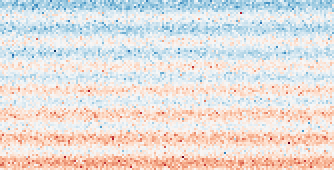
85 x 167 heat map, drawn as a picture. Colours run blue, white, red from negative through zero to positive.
The histogram is bell-shaped. Stripes running across repeat 7 times from top to bottom. Values rise toward the bottom.
